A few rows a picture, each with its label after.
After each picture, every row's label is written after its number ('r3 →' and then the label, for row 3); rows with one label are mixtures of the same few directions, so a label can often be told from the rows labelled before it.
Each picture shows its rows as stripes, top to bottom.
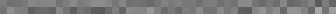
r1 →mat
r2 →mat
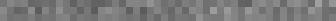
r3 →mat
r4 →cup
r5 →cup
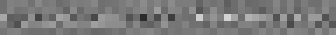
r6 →cup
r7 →cup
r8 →cup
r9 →mat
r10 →mat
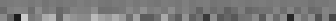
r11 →cup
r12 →cup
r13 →mat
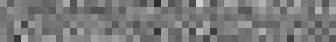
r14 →cup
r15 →mat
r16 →cup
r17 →mat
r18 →cup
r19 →mat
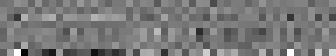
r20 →cup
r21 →cup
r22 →mat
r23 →mat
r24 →cup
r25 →cup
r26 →mat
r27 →mat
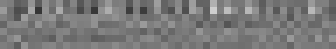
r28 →cup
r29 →cup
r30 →mat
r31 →cup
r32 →cup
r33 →mat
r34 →mat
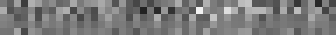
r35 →mat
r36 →cup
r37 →cup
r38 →cup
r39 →mat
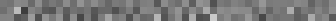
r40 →cup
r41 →mat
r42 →cup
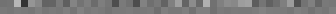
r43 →mat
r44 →cup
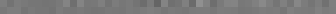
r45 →cup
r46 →mat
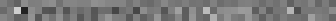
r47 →mat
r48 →mat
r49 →cup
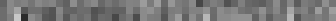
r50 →cup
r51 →mat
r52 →mat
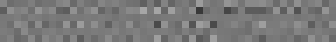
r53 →cup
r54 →cup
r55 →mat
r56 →cup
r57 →mat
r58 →cup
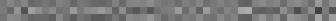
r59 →mat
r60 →mat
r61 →mat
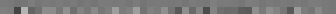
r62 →cup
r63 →mat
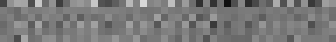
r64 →cup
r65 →mat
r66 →cup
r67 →cup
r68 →cup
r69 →mat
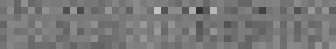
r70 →mat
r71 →cup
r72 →mat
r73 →cup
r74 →cup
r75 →cup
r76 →mat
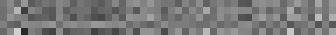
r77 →mat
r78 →mat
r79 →mat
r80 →mat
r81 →mat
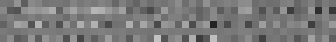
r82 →mat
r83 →mat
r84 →cup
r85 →cup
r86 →mat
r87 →cup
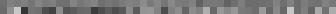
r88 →cup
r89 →mat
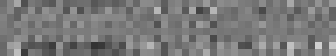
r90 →mat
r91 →cup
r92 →mat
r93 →cup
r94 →mat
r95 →cup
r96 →mat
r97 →mat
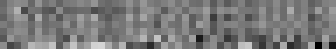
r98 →cup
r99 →mat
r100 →cup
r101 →cup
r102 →cup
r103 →cup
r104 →mat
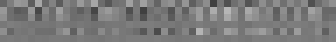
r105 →cup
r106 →cup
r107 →cup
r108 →mat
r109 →cup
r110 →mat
